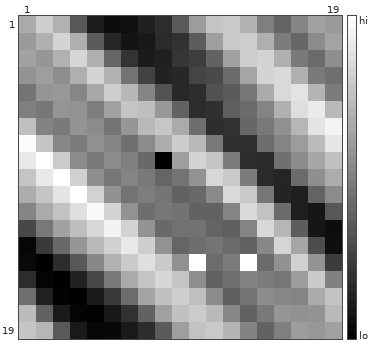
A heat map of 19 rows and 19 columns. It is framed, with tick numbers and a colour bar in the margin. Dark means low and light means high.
The middle left is the ninth with the highest average. The ninth with the lowest average is the bottom left. Three lone cells stand out: two far higher and one far lower than their neighbours. Neither half mirrors the other. On average the colour sits 50% of the way up the scale.
